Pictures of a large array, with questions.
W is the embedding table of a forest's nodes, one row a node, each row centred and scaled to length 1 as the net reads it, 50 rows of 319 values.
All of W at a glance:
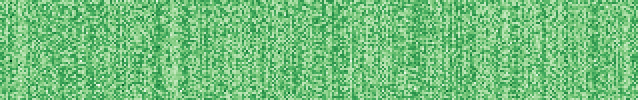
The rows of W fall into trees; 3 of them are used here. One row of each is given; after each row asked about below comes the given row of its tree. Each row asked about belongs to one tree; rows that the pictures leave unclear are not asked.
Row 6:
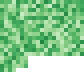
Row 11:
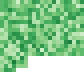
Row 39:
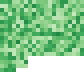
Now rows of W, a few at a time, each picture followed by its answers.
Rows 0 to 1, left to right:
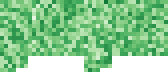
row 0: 11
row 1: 11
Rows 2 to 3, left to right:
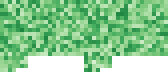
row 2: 6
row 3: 39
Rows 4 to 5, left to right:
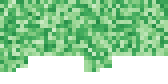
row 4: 39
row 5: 6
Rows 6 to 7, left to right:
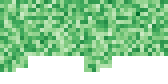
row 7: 6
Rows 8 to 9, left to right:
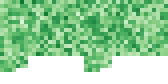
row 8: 11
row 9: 39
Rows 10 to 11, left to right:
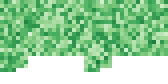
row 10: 39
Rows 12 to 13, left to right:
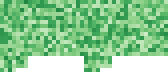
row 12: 6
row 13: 39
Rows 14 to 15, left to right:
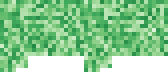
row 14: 6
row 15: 6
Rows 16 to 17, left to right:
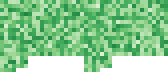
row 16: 11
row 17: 6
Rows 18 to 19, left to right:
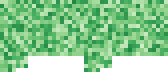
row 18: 6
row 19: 39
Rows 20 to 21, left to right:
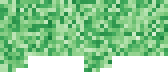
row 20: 6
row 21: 39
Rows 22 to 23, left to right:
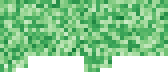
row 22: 6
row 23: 39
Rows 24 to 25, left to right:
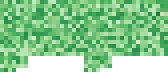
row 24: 39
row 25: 6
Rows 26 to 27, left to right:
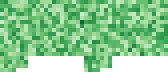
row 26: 11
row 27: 39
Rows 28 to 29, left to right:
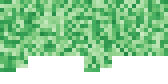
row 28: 39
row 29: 11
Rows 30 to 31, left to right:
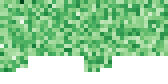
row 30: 11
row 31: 39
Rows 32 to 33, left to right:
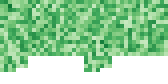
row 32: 11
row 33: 39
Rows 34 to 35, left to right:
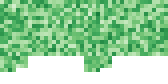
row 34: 6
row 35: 39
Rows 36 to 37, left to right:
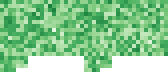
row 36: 39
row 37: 6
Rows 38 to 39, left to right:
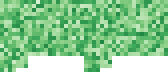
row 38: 6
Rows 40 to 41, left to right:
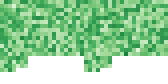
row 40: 6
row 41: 39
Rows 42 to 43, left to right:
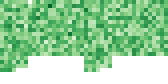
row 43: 6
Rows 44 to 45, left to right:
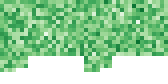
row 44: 6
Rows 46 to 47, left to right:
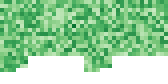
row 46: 39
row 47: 6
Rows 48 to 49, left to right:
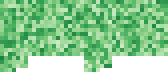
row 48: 39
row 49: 6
